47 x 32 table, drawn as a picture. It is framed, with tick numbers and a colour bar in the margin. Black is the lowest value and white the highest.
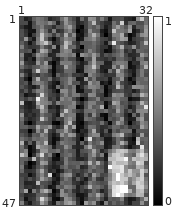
The ninth with the highest average is the bottom right. Upright stripes repeat 5 times across the table. An odd patch, higher than its surroundings, sits in the bottom right. No single row or column stands out from its neighbours.
